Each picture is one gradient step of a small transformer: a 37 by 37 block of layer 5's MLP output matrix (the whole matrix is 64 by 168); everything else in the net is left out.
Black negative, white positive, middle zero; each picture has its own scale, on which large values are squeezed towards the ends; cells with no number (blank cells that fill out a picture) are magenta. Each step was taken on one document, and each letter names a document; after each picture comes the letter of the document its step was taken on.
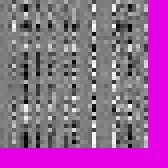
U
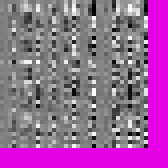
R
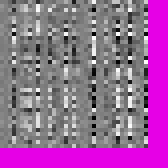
R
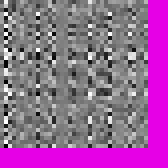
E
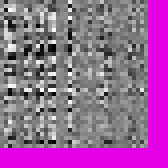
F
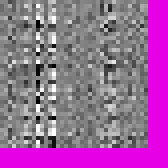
F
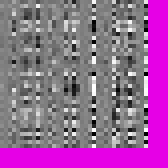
R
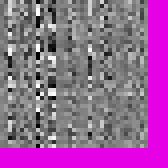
F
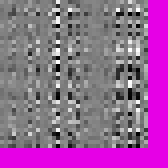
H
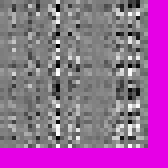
H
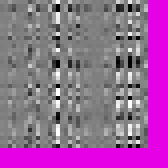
H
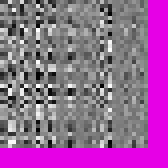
F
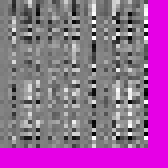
R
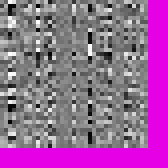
E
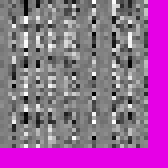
U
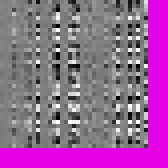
H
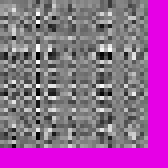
F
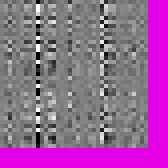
F
